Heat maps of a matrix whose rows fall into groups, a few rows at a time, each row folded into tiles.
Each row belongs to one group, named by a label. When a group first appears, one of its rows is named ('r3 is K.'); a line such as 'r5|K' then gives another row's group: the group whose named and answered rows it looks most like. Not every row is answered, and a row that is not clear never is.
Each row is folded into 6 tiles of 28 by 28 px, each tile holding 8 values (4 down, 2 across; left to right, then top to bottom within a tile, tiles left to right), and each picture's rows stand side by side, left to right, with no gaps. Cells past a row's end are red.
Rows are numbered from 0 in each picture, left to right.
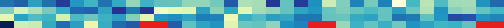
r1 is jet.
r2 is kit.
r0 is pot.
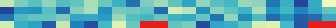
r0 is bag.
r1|jet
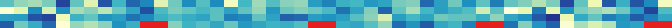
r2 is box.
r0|jet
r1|kit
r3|jet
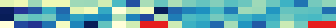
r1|bag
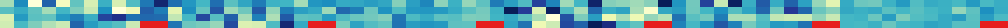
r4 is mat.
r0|kit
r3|box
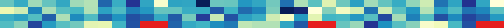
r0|jet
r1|mat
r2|jet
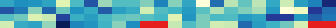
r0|box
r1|kit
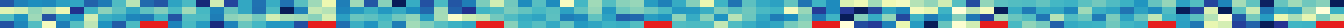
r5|bag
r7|box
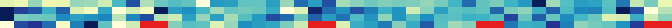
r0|bag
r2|bag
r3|mat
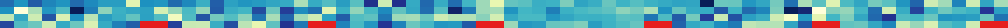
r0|pot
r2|mat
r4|mat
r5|jet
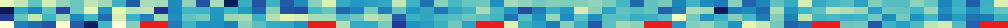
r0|bag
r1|mat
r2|box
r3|bag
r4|pot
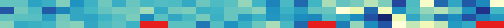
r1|jet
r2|jet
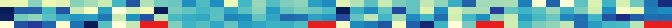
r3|kit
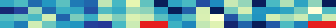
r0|box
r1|box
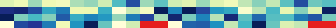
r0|bag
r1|bag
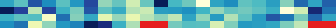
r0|box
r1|kit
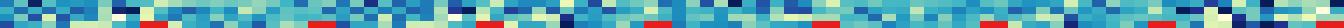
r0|mat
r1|bag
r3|box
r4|mat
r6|box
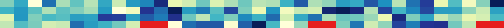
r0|kit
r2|box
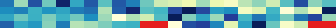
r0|mat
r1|bag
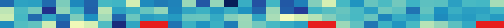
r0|pot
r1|mat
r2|jet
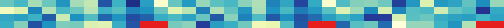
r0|jet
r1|jet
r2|jet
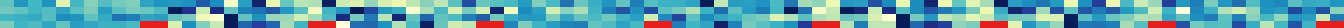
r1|box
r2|bag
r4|mat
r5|box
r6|box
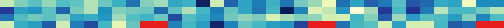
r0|bag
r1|mat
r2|pot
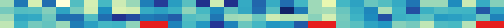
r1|mat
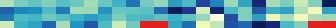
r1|box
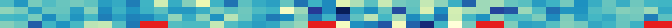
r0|jet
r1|kit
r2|bag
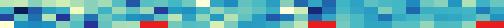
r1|kit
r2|jet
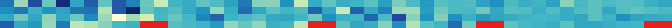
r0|mat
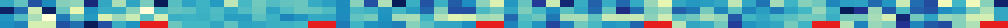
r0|box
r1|kit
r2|mat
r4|box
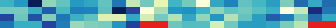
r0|mat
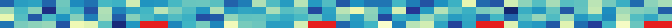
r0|pot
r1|jet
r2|pot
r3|bag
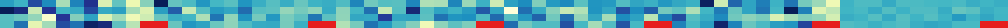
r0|box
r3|pot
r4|mat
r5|kit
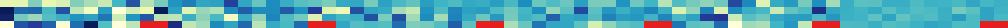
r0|bag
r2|pot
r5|kit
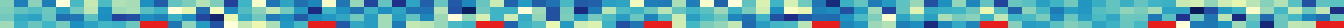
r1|jet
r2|mat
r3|pot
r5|box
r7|bag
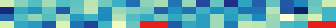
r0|bag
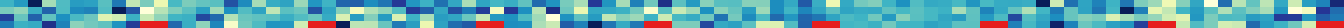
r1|jet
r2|pot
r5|kit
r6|mat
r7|kit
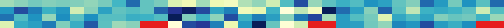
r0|bag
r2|box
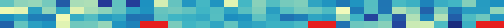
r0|jet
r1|kit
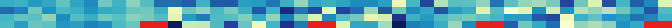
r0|box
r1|pot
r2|box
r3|jet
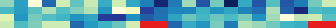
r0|kit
